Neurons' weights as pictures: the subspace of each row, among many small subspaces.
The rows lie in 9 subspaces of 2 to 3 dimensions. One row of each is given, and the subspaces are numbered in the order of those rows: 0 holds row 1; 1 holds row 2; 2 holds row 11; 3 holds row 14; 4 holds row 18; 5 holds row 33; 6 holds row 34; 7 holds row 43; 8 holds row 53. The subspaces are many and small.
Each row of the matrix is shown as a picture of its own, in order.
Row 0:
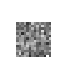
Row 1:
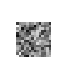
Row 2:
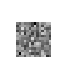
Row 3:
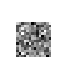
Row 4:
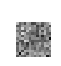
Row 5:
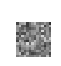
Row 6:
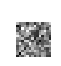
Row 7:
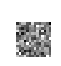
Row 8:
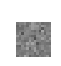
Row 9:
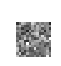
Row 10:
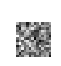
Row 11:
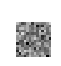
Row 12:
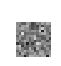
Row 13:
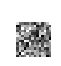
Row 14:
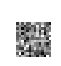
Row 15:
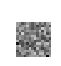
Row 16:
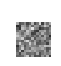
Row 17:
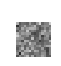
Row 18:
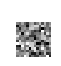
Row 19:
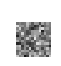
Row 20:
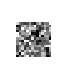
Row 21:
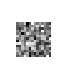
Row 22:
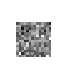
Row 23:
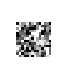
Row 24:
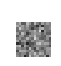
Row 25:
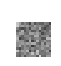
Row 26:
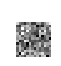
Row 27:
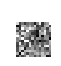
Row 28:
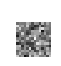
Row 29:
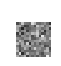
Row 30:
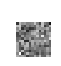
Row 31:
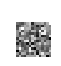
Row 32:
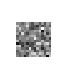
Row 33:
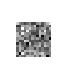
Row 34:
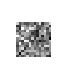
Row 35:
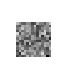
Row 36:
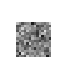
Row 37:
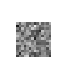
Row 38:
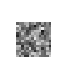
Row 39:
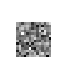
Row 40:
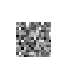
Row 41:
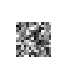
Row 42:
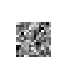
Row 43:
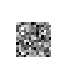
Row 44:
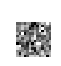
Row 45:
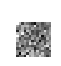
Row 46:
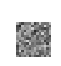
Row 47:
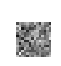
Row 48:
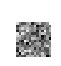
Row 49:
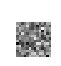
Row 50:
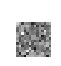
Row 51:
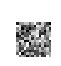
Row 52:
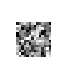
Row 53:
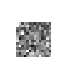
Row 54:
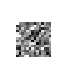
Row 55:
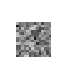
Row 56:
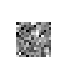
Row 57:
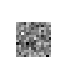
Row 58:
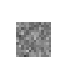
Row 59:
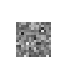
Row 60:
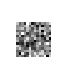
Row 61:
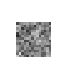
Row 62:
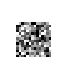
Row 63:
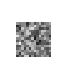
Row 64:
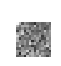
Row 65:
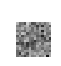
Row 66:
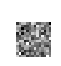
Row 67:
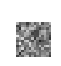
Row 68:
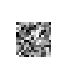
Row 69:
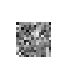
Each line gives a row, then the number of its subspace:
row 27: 6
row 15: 4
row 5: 3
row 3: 7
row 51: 5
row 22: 5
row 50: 8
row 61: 0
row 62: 7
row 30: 3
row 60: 3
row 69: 1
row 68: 0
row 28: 0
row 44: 1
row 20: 0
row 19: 0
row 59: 1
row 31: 8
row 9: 1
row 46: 3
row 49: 4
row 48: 2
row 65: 3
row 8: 1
